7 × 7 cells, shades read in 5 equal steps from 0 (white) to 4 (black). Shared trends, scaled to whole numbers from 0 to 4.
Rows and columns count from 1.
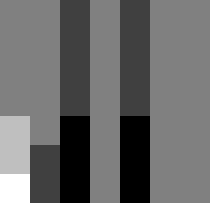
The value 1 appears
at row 5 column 1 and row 6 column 1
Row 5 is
1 2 4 2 4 2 2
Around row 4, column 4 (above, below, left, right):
2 2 3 3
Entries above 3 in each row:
0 0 0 0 2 2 2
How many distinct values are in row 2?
2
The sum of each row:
16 16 16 16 17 18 17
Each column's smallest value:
0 2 3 2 3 2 2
